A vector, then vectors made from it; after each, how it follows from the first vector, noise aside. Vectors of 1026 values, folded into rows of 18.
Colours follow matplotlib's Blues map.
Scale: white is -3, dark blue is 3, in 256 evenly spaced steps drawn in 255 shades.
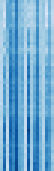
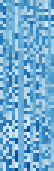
sign-scrambled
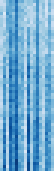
copied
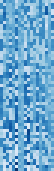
sign-scrambled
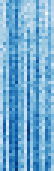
copied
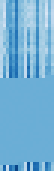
partly zeroed
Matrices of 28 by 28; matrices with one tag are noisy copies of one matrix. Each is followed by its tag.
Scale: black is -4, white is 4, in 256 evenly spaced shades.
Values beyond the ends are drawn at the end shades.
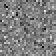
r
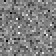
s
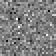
s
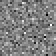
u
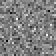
s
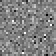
u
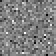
u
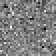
r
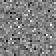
s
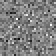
s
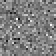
s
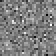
u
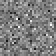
s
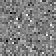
s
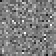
u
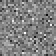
u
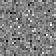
s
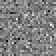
s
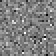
u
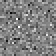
s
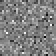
u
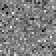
r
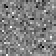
r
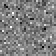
r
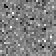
r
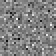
s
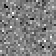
r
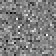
s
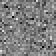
r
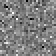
r
